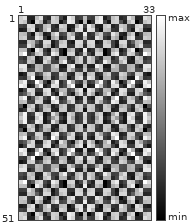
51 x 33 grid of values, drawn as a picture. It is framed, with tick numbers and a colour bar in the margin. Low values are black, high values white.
The values fall into two levels. A checkerboard runs through the table. No row or column stands out. It mirrors both left to right and top to bottom. There is no overall slope.
